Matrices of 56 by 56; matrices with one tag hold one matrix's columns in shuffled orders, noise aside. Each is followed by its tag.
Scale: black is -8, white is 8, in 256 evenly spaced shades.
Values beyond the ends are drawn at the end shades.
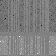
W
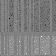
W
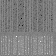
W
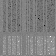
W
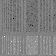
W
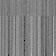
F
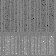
W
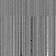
F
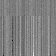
F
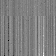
F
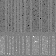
W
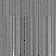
F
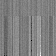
F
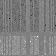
W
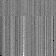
F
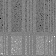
W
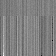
F
